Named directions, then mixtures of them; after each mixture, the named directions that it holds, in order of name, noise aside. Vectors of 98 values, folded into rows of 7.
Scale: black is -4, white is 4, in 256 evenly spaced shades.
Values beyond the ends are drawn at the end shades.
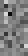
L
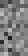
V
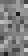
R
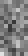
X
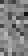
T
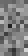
R, V, X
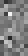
L, V, X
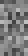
R, T, X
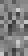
R, T, X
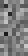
L, V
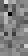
L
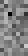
L, T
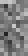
L, T, X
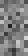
R, V, X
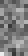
T, V, X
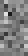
L, R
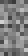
R, T, V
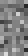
R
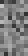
R, T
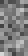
T, V, X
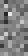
L, R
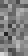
L, V, X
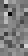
L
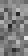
R, X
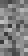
R, V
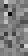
L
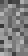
T, V
